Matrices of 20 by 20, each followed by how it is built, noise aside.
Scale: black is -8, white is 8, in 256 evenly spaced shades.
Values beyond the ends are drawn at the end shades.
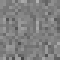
low rank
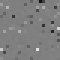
sparse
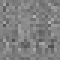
low rank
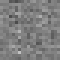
low rank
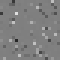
sparse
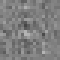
low rank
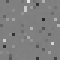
sparse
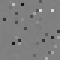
sparse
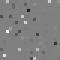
sparse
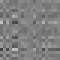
low rank
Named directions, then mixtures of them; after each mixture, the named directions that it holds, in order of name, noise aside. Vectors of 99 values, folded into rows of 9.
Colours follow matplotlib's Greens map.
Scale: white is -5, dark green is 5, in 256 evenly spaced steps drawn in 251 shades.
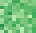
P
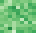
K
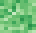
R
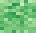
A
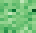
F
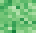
K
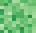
P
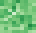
R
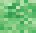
A, K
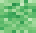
A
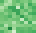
K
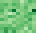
F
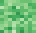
K, P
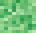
R
